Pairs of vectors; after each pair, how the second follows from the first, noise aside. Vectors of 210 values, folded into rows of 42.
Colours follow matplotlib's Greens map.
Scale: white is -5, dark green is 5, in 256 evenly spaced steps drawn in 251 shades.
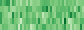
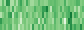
sign-scrambled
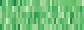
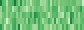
copied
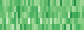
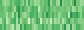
copied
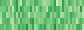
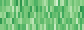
sign-scrambled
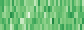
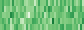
copied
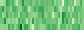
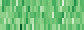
sign-scrambled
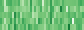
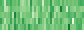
copied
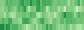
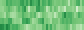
copied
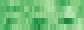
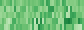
sign-scrambled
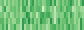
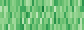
sign-scrambled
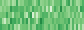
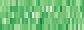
copied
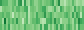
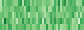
sign-scrambled
